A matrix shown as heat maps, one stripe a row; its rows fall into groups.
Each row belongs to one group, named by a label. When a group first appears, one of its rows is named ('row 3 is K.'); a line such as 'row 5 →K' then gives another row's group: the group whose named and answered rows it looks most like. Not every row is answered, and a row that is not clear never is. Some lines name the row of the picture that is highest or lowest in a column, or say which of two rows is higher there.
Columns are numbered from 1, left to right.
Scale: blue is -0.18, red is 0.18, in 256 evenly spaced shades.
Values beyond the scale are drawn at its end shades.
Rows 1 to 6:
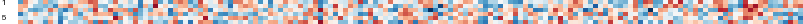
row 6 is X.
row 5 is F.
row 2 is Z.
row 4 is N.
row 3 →F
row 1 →Z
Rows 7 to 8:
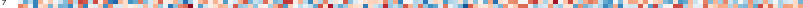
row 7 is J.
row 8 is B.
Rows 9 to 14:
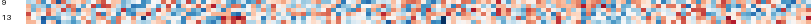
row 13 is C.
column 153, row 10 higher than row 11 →No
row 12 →X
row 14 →B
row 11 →X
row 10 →J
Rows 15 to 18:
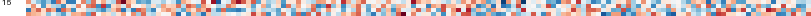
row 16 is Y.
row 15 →F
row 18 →Z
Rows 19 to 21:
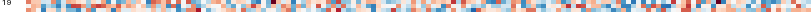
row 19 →Y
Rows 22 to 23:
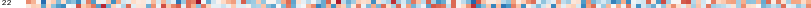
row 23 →Y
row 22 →B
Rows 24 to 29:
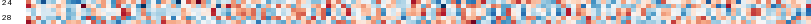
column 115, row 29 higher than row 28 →No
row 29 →Y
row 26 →F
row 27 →F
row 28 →X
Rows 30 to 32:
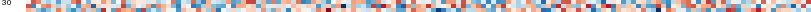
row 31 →X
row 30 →Z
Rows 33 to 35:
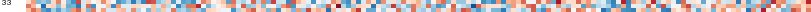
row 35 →Z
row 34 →B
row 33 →J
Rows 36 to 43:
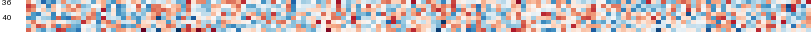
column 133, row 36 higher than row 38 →No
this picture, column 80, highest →38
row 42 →N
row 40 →J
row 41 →B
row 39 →J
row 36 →C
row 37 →Y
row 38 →Y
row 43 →F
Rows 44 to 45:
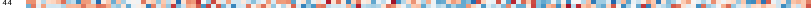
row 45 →Z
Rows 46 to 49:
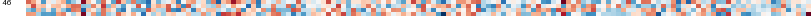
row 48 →J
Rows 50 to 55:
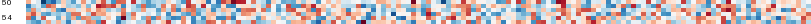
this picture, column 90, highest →50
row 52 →Z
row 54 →X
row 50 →C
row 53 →Z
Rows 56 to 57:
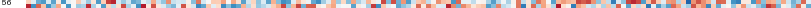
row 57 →X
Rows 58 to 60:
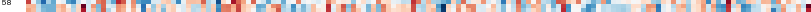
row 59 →C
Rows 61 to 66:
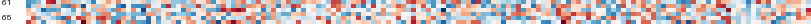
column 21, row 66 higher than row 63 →No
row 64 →J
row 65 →Z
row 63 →C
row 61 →N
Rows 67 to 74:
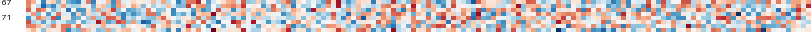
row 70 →J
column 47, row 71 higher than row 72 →Yes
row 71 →N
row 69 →X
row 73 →Y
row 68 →C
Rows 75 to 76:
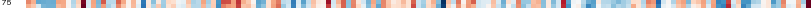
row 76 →C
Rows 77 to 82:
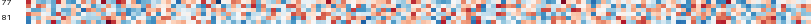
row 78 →X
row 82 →N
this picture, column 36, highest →77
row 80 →X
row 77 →F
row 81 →N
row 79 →J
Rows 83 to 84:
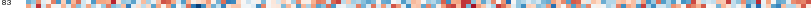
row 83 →N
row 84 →X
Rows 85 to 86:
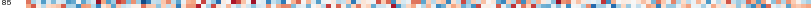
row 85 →F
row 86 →B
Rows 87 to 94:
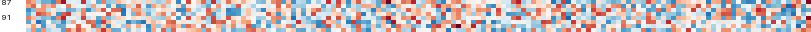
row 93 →Y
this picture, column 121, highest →93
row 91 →C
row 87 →C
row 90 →N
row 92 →J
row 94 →Z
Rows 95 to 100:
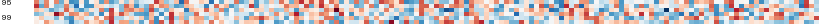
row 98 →N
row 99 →Z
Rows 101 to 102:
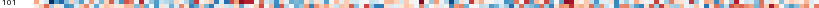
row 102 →Z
